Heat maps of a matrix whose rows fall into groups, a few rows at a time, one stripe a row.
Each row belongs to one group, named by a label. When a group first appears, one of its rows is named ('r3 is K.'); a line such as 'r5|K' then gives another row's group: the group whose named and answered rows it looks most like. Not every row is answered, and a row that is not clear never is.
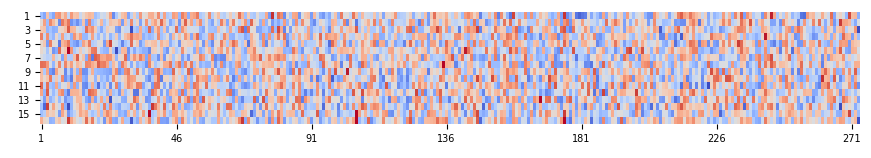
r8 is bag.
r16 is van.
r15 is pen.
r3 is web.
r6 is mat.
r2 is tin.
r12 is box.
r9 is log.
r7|bag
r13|log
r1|van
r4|log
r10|log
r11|log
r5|tin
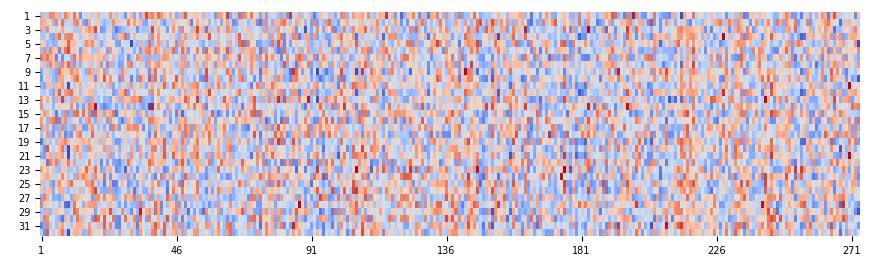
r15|bag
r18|log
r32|box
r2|log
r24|bag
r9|box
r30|bag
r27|bag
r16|tin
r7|bag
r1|tin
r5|web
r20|box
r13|log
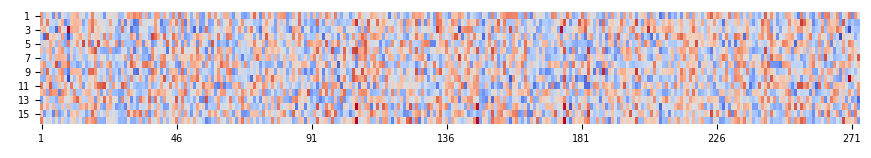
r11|bag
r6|mat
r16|web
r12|tin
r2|box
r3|box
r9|box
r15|log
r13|box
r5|bag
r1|log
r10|mat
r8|tin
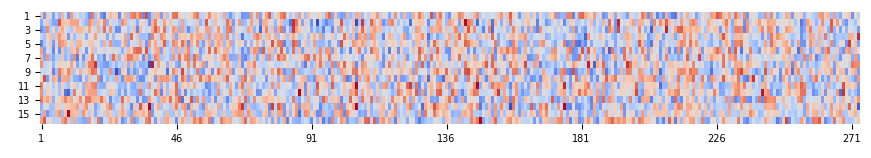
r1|log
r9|mat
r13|bag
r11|web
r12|web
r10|tin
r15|van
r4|mat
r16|tin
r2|box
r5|mat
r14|van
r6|log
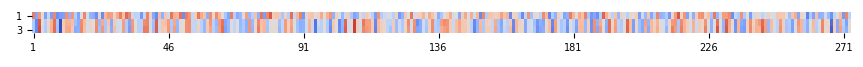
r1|log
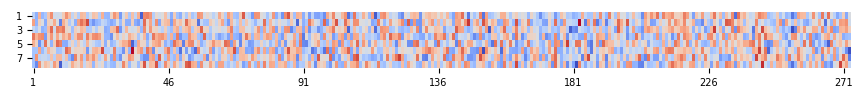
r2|web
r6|van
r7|bag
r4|bag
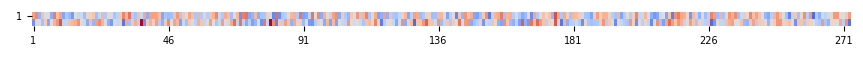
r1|tin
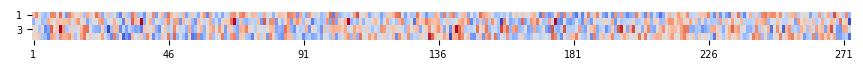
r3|mat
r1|bag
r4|box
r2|van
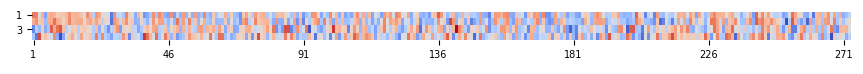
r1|bag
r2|bag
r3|mat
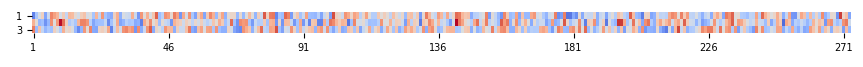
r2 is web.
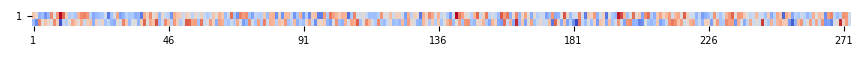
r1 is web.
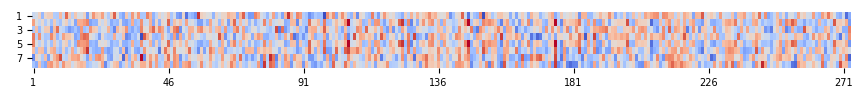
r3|tin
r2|web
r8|van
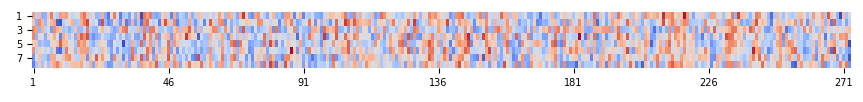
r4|web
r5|web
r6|web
